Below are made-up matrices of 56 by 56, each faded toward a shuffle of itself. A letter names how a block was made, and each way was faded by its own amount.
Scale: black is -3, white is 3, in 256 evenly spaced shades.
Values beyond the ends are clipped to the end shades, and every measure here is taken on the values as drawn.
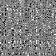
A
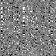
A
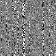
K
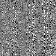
K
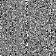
K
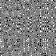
A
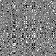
A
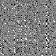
A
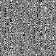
K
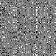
A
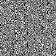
K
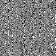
K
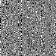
K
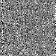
K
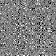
A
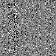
K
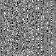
K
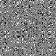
A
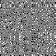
A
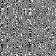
A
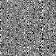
K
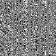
K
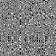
A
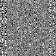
K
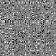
A
